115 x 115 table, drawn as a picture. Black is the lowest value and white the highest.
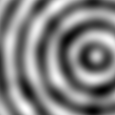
Lone odd cells: none. Ninth with the lowest average: bottom right. Average level on the scale: 50%. Rings: centred on the middle right.
